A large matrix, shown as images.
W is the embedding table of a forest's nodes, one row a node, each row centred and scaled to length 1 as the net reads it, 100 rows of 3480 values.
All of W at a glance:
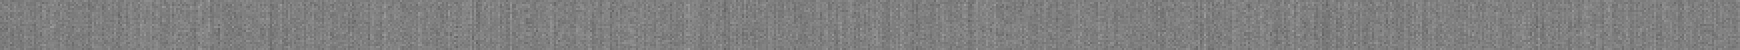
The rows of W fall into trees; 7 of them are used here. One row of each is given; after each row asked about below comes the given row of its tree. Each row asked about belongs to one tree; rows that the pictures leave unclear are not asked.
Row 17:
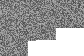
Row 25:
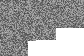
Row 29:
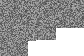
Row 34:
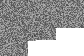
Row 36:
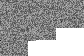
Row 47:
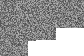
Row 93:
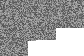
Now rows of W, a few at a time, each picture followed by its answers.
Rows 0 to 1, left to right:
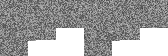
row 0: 93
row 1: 25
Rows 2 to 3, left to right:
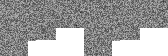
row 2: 17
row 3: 36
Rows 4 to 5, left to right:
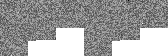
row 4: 47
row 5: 29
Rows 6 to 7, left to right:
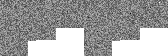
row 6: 17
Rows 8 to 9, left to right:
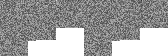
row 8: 47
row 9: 34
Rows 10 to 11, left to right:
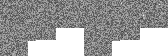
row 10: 34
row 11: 29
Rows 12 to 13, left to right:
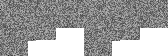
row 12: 93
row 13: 29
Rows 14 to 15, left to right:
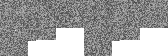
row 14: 29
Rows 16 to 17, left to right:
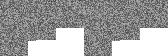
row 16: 93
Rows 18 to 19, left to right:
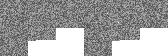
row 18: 34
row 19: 93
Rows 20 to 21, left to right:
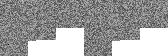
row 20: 29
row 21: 93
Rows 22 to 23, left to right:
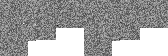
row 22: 29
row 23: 36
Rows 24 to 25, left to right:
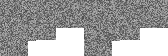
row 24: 29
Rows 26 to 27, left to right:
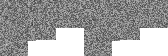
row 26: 34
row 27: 17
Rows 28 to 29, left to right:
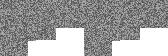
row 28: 17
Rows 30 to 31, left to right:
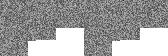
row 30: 34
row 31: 47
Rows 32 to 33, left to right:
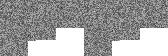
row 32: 34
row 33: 93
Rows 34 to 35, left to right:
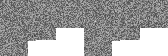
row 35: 29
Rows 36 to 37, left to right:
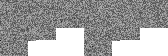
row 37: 47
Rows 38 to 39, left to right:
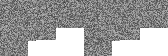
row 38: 29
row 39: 93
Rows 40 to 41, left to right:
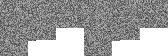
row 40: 47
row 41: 17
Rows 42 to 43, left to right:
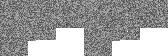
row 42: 93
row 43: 29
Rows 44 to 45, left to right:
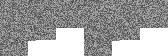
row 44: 93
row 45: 25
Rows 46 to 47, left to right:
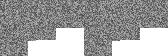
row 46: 93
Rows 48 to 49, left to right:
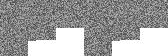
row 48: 36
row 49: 34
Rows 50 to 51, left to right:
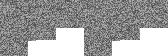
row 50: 36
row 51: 17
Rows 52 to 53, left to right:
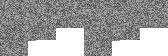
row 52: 93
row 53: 17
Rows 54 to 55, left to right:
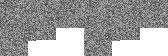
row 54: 47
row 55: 47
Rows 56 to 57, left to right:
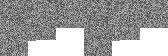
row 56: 34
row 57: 34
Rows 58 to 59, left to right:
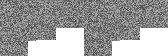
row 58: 36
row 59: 25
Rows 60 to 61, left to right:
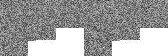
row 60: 17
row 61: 25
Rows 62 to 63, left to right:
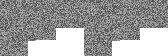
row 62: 17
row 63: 36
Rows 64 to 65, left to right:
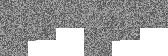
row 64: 17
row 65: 29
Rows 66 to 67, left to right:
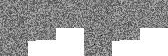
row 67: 34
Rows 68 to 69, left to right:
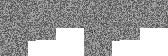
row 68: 34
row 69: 34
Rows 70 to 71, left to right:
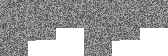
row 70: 93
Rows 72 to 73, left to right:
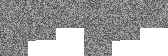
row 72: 25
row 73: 47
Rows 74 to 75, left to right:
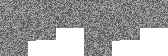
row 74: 29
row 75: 25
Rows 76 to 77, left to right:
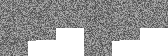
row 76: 93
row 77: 34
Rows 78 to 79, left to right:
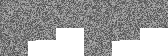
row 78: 25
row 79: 34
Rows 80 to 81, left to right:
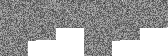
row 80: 17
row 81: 36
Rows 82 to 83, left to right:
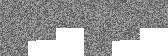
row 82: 29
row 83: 17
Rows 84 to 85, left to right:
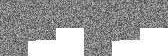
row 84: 36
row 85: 34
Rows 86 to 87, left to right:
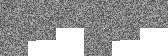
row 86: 47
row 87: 36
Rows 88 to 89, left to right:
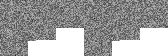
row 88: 25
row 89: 34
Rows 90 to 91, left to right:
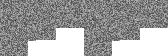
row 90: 17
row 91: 17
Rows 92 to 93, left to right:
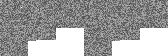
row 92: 29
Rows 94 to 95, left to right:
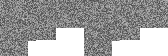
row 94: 47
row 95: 25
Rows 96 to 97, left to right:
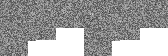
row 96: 34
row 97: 93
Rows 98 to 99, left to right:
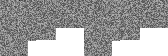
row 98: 17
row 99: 29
